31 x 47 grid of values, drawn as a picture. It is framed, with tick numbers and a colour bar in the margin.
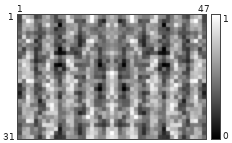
Odd rows or columns: none. Mirror symmetry: left to right. Grain: streaks running down. Slope: none. Ninth with the highest average: bottom middle. Stripes: upright, repeating 9 times.
